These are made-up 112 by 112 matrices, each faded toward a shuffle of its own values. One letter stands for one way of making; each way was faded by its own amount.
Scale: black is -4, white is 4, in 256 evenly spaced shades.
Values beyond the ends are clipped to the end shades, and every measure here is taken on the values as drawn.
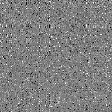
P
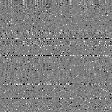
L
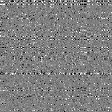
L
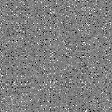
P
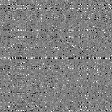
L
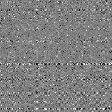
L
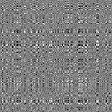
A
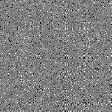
P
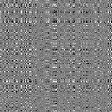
A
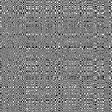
A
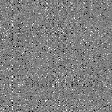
P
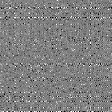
L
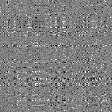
L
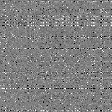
L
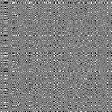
A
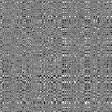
A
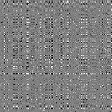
A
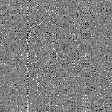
P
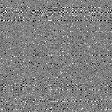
L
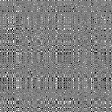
A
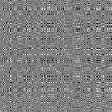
A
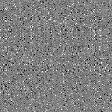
P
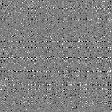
L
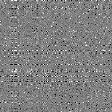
L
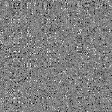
P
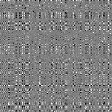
A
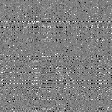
L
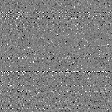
L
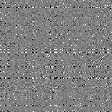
L
